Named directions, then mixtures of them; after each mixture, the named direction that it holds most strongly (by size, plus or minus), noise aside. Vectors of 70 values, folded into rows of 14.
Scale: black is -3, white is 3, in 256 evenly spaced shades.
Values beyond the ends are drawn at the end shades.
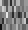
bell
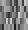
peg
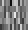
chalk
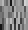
peg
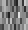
peg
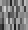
peg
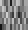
bell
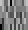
bell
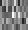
bell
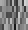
peg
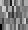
bell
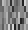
peg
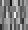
chalk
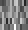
peg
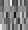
chalk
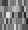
peg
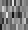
bell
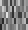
bell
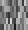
peg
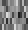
peg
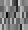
chalk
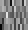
bell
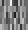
chalk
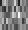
bell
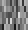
peg
